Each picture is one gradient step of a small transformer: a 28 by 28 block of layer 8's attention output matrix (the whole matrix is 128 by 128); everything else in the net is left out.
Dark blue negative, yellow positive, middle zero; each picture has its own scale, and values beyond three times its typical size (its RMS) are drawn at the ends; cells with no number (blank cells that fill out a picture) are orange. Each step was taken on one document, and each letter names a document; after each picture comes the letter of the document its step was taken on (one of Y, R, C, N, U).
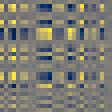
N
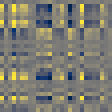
N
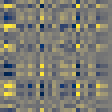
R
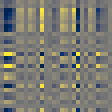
R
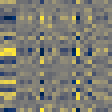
R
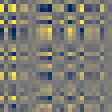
N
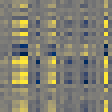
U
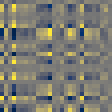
N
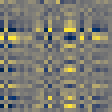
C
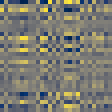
C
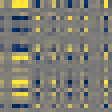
U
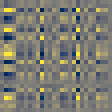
R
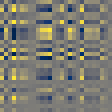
N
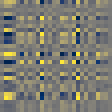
R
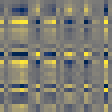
U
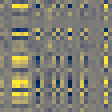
U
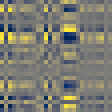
C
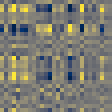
N
